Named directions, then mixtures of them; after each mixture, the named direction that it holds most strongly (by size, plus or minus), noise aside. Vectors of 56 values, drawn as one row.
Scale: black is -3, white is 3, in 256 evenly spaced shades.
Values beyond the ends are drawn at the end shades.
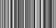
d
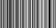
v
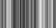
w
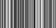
d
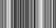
w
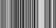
w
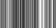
w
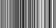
v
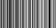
v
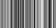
d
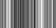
w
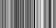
d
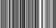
w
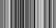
d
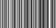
v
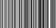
v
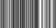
w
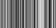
v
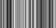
w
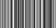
d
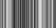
w
